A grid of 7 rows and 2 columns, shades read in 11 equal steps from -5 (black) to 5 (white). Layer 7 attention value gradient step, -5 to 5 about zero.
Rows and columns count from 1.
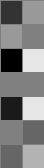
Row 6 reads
0 -1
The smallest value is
-5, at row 3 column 1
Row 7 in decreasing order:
2 -1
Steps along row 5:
up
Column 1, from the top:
-3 1 -5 0 -4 0 -1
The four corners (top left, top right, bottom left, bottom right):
-3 1 -1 2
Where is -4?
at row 5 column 1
